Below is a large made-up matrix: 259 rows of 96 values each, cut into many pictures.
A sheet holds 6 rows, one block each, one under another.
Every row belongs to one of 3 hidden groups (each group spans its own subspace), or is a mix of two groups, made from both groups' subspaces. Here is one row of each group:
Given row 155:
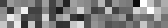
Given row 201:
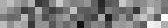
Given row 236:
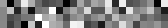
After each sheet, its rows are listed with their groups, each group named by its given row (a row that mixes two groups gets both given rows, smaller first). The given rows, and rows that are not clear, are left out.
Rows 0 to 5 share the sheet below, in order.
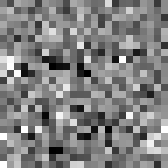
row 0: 236
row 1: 236
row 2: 201
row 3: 155 and 236
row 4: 201
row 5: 155
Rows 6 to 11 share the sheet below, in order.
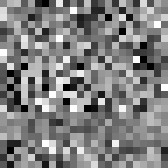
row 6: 155 and 201
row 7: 201
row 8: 155
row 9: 201 and 236
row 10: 155 and 201
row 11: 201
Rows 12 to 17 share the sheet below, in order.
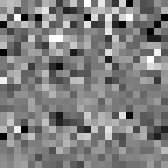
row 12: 201 and 236
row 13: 155
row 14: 155
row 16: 201
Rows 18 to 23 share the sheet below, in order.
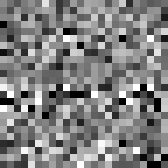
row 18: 201
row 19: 155 and 236
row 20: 155 and 201
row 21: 155
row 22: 155 and 201
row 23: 201
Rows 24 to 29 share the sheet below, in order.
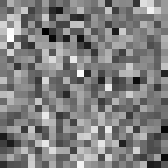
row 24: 155
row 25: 201
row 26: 236
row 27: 236
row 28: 201
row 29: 201
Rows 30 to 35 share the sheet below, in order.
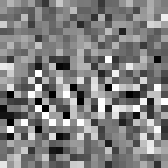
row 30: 201
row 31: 201 and 236
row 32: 236
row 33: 236
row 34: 155 and 201
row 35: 155
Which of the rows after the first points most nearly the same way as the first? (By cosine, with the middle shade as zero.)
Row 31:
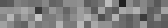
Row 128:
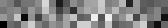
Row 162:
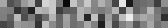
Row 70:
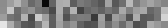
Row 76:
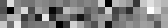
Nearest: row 70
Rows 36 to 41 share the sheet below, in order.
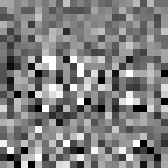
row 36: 155
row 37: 236
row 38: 201 and 236
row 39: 236
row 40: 236
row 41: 155
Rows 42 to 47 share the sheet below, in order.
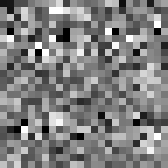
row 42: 155 and 201
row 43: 236
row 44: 201
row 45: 155 and 201
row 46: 155 and 201
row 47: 155
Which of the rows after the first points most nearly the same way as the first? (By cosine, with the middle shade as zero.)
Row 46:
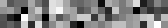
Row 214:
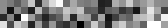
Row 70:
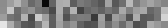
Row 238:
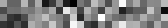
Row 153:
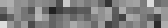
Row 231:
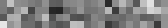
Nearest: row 214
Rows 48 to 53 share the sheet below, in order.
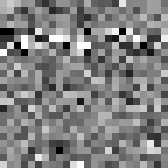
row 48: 201
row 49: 201
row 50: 201 and 236
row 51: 155 and 236
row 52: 201
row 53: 155 and 236
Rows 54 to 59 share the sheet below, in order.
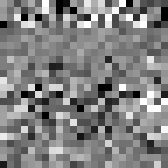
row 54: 201
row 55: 201
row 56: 155
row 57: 201
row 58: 201
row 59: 155
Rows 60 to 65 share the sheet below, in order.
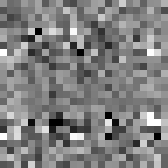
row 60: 236
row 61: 201 and 236
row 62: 201
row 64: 155
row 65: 155
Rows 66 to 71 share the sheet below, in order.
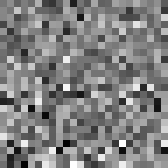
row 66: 236
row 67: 236
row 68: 236
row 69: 155
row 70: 201
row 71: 236
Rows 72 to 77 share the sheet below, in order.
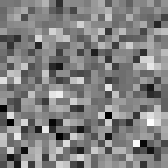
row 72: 155 and 201
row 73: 236
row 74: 155
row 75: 155
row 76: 155 and 236
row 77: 155
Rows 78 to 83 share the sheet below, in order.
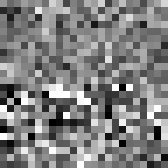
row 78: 236
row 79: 201
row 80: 236
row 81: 201
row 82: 155
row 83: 201
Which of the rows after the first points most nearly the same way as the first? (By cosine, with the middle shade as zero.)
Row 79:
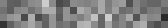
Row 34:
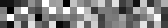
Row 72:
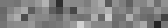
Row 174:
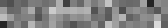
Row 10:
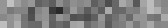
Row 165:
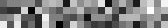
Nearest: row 72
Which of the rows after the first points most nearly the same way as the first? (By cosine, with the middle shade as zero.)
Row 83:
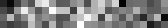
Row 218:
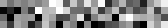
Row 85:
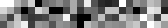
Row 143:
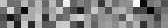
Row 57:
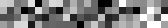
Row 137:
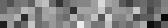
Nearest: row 137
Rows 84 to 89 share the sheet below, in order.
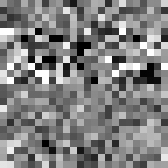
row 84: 236
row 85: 201
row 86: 201
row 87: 155 and 201
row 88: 201
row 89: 201
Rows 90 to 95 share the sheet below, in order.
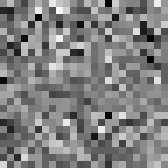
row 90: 236
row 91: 155
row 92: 155
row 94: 236
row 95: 201
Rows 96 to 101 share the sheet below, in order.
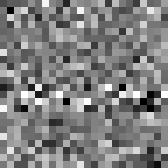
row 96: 155 and 201
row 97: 201
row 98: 155
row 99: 201
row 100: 155
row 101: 201
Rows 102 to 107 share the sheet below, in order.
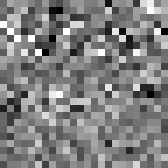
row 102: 155
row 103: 236
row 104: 201
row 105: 155
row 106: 201
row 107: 236
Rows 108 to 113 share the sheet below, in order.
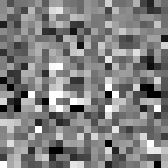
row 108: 155
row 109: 236
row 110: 155
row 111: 155
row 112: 236
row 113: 155
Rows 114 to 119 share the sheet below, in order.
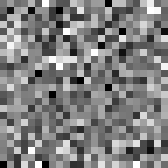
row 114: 155 and 201
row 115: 236
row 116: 236
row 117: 155 and 236
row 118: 155
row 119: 155 and 236
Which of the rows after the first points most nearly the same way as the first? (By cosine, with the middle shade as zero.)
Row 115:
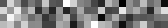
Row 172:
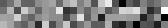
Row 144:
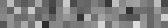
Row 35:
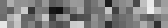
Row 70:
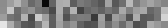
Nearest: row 172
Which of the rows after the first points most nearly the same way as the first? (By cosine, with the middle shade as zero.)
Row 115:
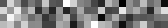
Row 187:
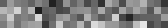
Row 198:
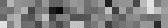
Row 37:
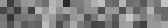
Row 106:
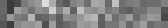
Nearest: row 187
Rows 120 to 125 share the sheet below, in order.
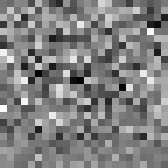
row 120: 201
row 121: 155
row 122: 201 and 236
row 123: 201
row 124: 236
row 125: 236
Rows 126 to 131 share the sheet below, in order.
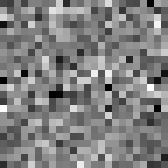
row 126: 155
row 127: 201 and 236
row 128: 201
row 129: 155
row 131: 201
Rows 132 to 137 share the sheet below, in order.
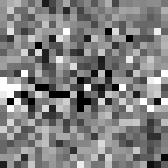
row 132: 201
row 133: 236
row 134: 201
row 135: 201
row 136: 201
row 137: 201
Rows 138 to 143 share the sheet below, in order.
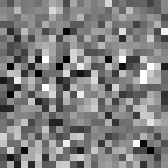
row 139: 236
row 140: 155 and 201
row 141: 201
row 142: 155
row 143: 155
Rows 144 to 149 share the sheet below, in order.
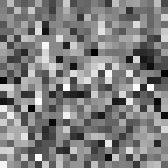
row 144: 236
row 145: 201 and 236
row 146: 155 and 201
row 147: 155
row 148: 201 and 236
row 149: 201 and 236
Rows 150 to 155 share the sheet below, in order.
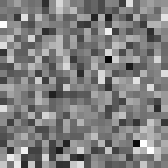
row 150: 201
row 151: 155 and 201
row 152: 236
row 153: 155
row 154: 201
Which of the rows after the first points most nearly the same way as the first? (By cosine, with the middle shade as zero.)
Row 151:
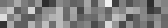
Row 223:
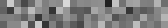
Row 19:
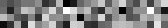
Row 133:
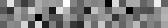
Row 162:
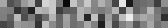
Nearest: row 19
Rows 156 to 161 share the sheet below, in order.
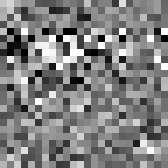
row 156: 201
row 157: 236
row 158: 236
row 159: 201 and 236
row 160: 201
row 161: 155
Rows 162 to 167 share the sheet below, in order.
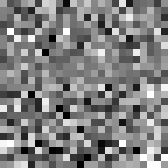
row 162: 201 and 236
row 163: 236
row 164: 155 and 201
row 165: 155 and 236
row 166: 155 and 236
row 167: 201
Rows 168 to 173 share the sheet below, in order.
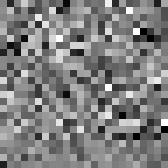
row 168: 236
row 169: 155
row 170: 201
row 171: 236
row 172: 201 and 236
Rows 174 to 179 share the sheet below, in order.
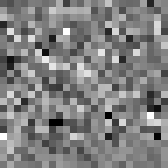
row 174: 155
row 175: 236
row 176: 201
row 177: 201
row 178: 155
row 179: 201
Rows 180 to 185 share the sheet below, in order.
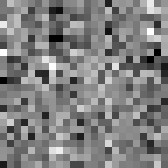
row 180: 155
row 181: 155
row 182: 155 and 201
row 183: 201
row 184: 155 and 201
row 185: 155
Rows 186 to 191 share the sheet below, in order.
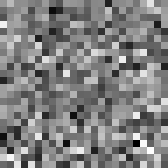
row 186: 155
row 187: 236
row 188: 201
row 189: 201
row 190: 155 and 236
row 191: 155
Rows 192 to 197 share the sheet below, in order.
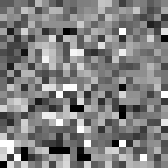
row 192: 201
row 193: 236
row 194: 201
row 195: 236
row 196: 201 and 236
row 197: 201
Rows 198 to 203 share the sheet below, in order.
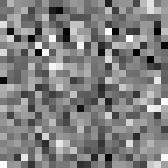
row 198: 155
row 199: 236
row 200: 155
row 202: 236
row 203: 201
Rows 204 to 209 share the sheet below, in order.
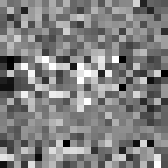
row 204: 155
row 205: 236
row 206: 201
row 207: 201
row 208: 155
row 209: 155
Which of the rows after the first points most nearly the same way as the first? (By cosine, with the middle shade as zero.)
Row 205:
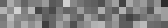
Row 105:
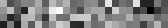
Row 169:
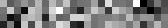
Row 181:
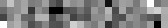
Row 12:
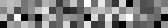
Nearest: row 181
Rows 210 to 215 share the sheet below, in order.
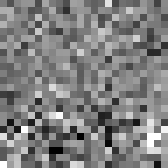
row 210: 236
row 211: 201
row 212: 236
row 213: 236
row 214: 201
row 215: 155
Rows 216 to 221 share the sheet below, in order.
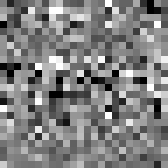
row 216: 155
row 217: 155 and 201
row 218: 236
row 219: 155
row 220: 236
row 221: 155 and 201
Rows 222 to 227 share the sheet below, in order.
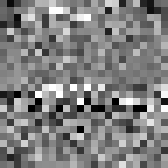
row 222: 155 and 201
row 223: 236
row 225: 236
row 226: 155 and 236
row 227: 155 and 236
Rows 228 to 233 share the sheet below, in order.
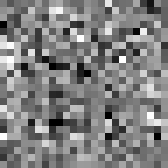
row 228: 155
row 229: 155 and 236
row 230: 201
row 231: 155
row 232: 155
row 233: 155 and 201
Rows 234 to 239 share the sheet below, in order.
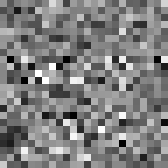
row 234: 236
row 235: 201
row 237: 201
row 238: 236
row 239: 201
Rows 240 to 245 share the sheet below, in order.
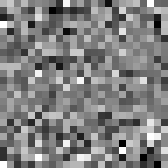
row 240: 155
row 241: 236
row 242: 236
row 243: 236
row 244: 201
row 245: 155 and 201
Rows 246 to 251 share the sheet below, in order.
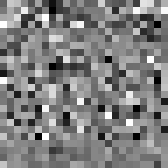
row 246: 155 and 201
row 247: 155
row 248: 155
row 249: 236
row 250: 236
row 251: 155
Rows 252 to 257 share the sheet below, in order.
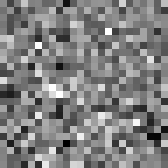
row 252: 236
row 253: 236
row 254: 155 and 236
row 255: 201 and 236
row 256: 201
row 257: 236
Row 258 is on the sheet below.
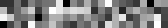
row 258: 155
